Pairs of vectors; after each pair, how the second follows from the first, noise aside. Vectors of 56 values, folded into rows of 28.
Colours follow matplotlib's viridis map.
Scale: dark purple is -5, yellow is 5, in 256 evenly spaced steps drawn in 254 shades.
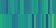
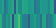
wrapped around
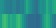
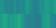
shrunk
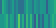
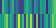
scaled up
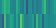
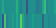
partly zeroed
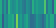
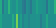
partly zeroed
